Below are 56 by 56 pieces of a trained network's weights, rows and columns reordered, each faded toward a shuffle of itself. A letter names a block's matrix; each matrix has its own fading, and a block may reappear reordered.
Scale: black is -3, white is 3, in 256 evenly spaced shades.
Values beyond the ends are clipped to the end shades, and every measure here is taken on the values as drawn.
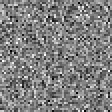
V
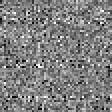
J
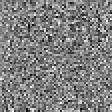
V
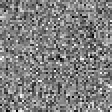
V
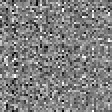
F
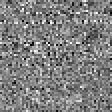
J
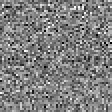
V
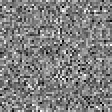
V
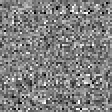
J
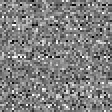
J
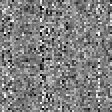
F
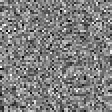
V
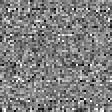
J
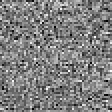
V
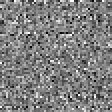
J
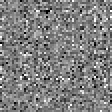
F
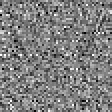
J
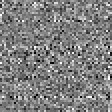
J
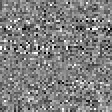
J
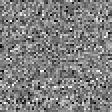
J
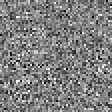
V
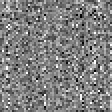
F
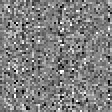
F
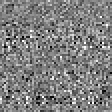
J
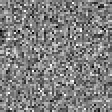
V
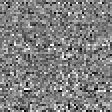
J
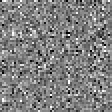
F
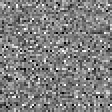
J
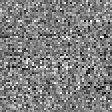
J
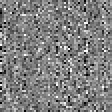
F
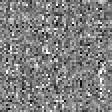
F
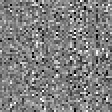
F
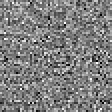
V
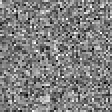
V
